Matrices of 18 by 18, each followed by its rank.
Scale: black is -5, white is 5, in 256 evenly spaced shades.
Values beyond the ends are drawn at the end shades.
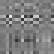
two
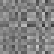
two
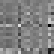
two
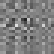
two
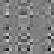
two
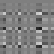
one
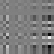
one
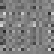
two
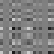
one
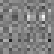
two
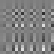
one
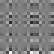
one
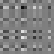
one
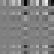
one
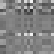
two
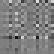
two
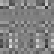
two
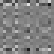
two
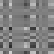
one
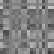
two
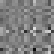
two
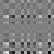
one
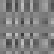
one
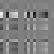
one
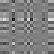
one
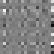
two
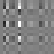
one
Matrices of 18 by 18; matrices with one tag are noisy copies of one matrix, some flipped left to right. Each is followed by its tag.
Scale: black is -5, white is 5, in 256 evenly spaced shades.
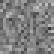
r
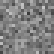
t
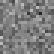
t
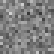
t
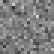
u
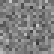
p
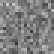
r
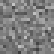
u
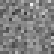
t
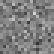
u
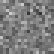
t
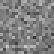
u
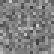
p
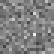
u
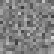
p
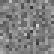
p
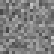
t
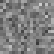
r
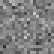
u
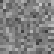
r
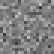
u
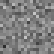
u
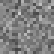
u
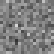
p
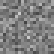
u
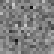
p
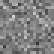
u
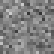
t
